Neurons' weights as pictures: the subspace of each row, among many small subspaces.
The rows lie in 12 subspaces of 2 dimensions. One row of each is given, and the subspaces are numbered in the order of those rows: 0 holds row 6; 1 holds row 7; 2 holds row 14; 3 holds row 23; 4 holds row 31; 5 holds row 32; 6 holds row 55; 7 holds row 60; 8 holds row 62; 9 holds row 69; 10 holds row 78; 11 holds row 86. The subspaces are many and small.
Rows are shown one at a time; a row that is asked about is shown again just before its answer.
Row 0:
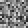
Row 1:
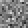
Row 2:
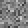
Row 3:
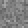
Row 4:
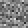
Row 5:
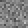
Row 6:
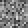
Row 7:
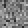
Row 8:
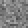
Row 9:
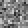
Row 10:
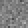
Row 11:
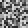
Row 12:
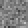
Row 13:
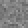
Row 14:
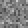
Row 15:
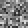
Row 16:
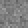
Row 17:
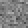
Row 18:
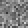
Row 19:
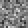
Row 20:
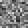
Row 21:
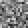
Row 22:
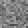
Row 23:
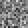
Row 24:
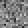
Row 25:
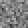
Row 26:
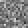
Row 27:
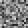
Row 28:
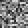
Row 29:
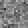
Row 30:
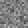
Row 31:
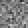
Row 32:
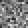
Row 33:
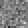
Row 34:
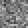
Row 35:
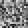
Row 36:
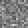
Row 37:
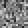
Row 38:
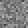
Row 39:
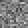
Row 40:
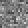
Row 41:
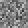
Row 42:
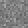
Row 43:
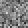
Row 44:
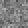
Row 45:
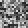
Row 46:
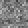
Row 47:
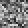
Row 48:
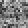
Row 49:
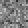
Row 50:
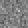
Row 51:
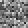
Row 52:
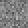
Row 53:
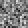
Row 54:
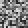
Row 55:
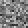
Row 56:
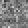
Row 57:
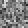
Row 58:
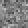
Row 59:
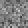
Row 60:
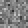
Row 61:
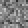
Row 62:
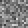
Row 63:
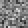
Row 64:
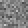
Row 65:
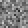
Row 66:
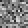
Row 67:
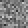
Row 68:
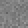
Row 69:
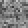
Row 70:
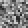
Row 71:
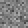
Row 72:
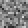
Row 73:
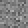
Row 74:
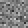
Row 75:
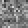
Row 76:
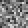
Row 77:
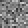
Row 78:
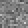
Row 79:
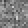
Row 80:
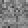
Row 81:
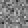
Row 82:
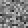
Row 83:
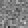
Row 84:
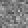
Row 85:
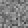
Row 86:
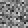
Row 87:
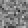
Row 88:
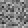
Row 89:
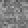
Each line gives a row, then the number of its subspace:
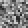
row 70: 10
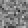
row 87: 4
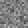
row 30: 11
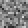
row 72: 4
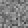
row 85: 8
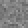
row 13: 2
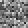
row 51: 9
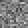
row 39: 3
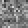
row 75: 0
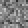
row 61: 2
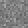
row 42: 1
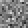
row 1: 4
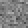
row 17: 10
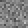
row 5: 1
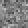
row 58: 11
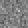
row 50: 10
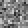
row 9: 7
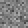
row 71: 11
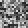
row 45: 7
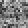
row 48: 9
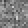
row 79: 0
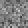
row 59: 8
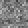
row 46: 9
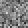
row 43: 8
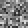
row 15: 6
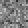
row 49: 2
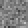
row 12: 4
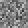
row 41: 0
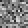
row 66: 3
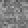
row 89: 9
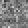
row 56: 0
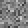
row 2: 9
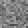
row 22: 6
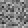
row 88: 2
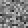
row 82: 6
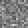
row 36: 8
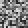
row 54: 5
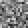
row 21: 5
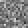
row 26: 1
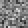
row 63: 5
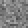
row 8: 6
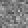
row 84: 10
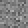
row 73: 9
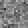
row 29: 7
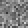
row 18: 8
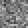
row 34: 6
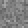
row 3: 1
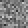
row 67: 7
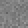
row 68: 8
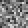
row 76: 5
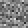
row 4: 11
